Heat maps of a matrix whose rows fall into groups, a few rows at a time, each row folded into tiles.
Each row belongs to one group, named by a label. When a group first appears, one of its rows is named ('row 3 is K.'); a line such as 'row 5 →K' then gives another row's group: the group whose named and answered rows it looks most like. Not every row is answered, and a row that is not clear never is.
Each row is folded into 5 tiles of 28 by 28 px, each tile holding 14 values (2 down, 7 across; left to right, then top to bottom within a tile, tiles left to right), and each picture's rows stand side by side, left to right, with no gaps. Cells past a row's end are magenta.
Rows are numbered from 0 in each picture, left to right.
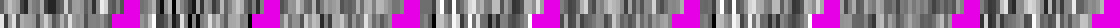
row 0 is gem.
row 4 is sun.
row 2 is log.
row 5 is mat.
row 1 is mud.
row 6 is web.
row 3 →mat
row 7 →sun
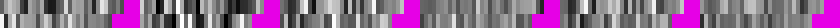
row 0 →gem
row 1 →web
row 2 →sun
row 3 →log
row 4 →sun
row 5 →sun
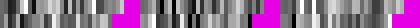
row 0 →sun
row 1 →mud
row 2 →mat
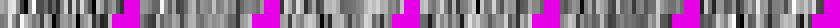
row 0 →gem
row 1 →mat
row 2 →log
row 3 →mat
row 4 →mud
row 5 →log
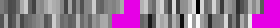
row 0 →sun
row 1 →mat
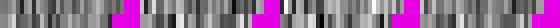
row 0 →mud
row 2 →log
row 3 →web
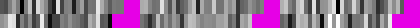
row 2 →mat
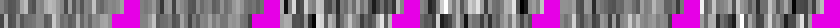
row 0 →sun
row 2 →web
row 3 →sun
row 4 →mud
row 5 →web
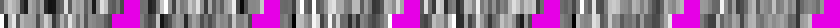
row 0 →gem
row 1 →sun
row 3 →log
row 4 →mat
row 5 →mat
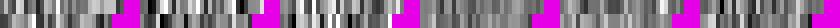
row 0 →log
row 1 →sun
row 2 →mat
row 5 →mud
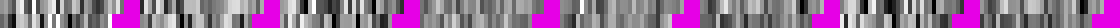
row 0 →mat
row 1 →log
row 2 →gem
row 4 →mat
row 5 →sun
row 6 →gem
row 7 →sun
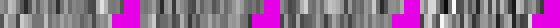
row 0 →gem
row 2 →sun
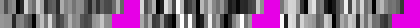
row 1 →web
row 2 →gem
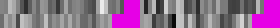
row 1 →web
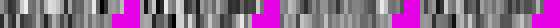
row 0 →sun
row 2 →gem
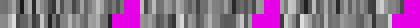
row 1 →web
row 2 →gem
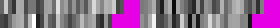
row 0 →log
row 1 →mud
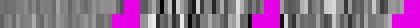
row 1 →mud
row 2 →sun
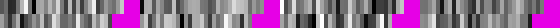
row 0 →sun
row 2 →web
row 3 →mud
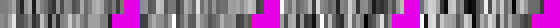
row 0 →mud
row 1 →log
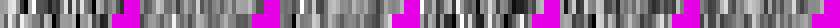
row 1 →log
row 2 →mat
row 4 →web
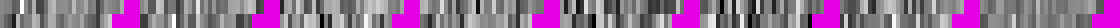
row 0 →mat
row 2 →log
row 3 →mat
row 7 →log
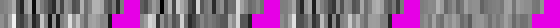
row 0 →mud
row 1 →mud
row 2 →mud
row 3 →log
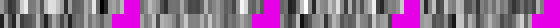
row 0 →sun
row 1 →gem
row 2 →sun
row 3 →web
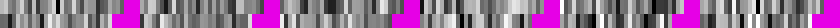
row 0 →mat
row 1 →gem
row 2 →gem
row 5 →mat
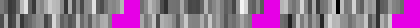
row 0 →sun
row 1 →gem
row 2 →mat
